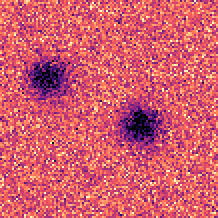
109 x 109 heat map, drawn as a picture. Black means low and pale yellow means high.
Seam: none. Odd rows or columns: none. Slope: none. Mirror symmetry: none. Dips: two.
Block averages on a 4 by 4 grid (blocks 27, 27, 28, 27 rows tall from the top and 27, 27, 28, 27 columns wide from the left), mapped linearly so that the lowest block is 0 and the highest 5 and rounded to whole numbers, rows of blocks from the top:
5 5 5 5
1 3 4 5
5 5 0 5
5 5 5 5
